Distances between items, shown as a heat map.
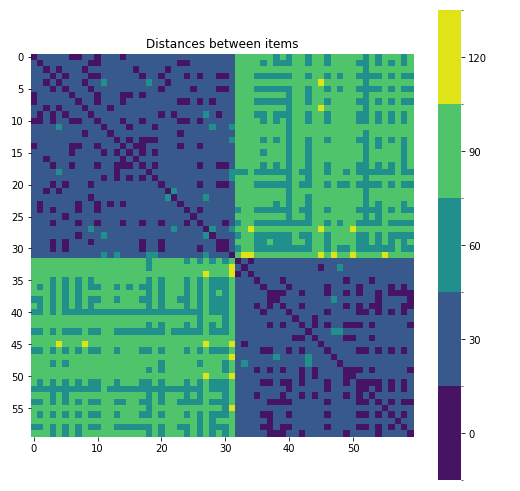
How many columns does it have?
60
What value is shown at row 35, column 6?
90
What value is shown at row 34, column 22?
90
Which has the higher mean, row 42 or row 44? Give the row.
44
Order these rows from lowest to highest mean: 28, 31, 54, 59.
54, 28, 59, 31
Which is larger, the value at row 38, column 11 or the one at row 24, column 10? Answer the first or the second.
the first
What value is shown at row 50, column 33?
30
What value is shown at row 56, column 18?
60
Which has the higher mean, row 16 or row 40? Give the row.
16
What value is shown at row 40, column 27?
90
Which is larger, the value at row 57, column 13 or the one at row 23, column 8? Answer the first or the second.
the first
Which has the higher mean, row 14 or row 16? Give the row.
16
